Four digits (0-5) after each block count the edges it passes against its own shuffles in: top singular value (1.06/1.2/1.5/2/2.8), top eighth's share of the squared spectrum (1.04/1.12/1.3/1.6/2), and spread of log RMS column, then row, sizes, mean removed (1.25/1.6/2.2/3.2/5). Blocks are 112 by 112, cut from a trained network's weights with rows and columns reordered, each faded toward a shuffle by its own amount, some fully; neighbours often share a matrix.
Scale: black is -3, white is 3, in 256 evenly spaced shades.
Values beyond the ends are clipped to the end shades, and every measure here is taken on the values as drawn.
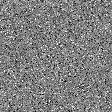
1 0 0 0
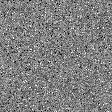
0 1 0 0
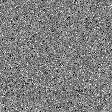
1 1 0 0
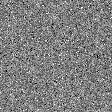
0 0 0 0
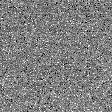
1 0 0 0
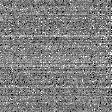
4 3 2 1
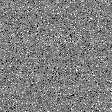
0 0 0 0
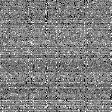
4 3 3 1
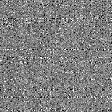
3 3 1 3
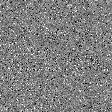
1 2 0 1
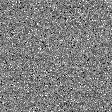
0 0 0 0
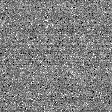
2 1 1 0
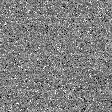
0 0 0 0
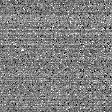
3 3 2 1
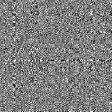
4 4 3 3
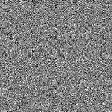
4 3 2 2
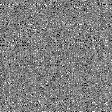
3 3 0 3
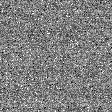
2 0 0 0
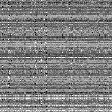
5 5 3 4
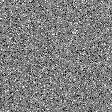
0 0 0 0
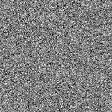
3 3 1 0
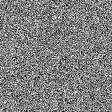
3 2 0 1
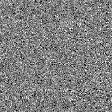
3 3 1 1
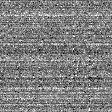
4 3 1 2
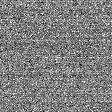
2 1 0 0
